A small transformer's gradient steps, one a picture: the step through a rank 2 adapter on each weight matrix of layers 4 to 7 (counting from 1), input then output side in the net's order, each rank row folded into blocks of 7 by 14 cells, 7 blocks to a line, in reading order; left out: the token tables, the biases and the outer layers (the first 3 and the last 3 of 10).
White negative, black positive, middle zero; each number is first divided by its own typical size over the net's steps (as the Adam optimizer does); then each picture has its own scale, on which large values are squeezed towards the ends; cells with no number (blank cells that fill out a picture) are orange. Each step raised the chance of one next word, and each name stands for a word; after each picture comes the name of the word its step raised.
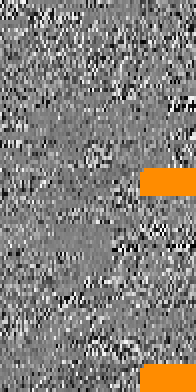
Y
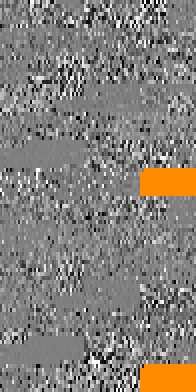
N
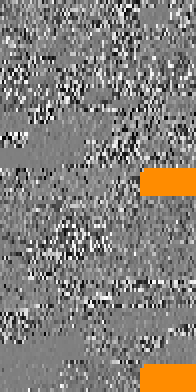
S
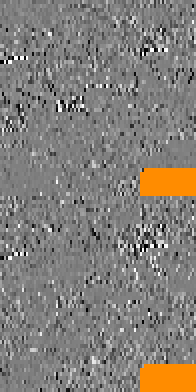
N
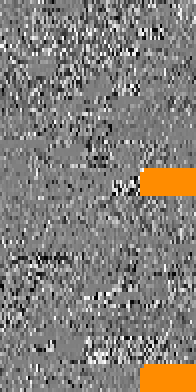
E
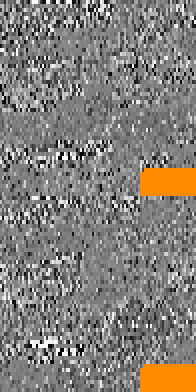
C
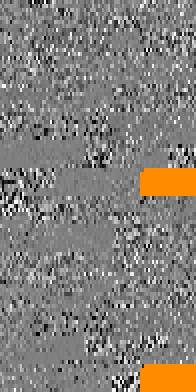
E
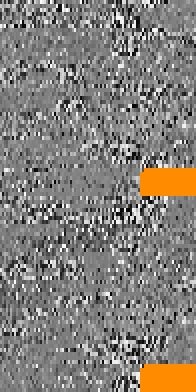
S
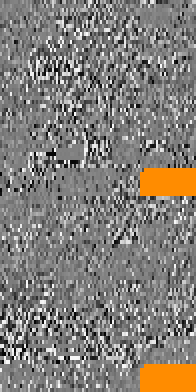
Y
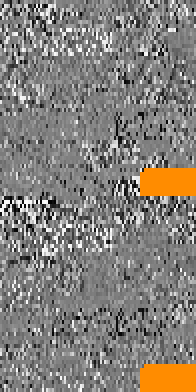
S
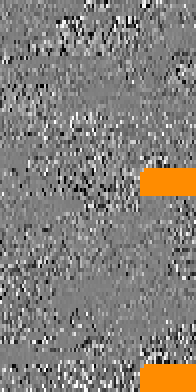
C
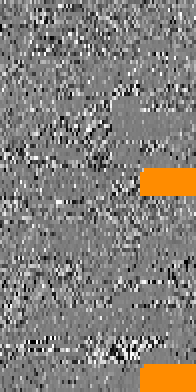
E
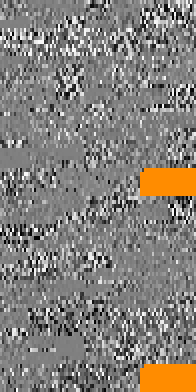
Y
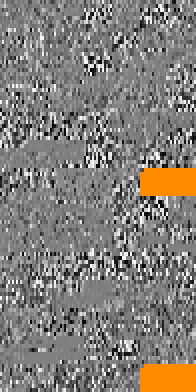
Y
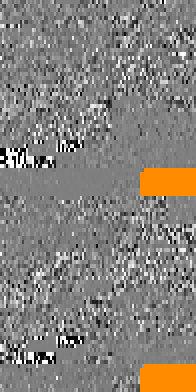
Y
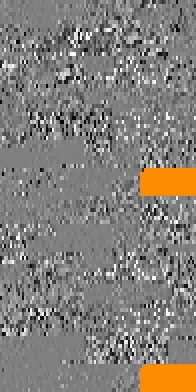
E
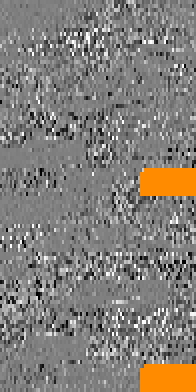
E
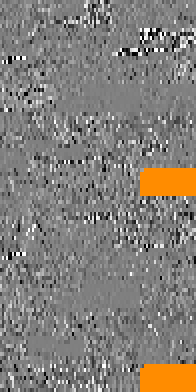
C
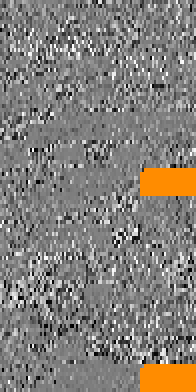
E
